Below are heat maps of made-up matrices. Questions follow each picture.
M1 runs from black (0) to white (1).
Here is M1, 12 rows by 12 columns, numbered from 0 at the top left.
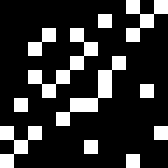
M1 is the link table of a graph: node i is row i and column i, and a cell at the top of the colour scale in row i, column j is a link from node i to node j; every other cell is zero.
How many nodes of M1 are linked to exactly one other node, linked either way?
1
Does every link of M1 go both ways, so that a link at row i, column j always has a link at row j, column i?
yes
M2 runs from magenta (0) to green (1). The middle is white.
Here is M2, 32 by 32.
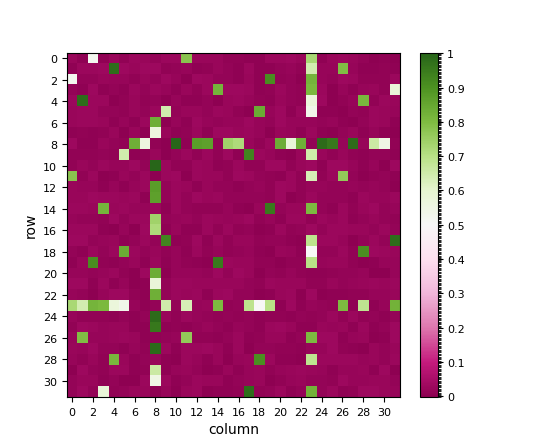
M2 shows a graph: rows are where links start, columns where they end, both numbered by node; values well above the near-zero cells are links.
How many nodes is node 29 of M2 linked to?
1
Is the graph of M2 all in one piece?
no
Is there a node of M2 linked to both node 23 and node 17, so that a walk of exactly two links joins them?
yes
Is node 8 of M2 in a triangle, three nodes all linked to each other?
no
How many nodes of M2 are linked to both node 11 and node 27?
0
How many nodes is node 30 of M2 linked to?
1
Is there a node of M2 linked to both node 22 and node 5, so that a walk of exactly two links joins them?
no
